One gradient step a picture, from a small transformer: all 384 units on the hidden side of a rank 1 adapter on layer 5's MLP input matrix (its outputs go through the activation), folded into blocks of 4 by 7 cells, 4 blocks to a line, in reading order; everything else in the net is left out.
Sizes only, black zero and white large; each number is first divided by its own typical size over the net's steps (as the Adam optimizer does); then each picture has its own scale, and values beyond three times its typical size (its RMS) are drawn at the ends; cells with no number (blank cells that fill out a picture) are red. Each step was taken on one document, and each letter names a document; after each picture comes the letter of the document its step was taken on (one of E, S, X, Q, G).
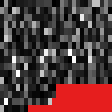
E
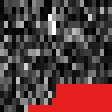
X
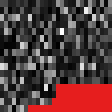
X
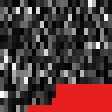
E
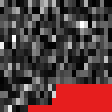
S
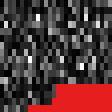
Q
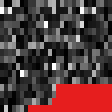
S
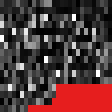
S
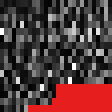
X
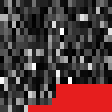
Q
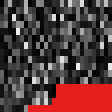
X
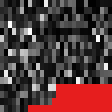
S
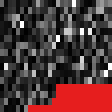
Q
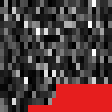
E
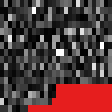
X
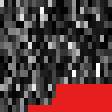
S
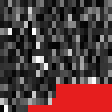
E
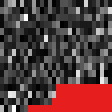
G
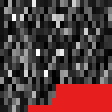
Q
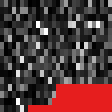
E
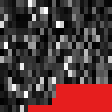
S
